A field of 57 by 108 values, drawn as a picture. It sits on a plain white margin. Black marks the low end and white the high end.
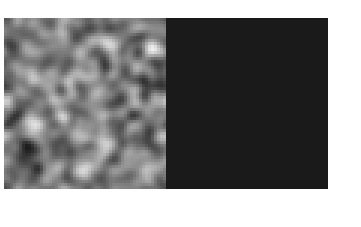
It is made of 1 by 2 panels. Panel 1,1: middling, blotchy, strong in contrast. Panel 1,2: very low, flat.
